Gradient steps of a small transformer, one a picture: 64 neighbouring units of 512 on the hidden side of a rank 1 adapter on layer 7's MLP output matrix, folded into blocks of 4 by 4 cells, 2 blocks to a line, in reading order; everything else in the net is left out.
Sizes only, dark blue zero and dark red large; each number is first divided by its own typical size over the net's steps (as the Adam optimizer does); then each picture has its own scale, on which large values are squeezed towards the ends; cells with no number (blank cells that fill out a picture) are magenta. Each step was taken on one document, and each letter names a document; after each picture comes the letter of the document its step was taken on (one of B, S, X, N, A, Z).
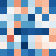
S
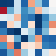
S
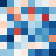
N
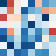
S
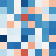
N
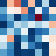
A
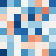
S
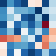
S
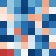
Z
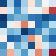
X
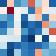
A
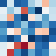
Z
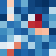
Z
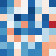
X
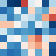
N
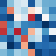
N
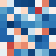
Z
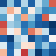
N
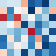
N
